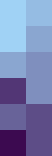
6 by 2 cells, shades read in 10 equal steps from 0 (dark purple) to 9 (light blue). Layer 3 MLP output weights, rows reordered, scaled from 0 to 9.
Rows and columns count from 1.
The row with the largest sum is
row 1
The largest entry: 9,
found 2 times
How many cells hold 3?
2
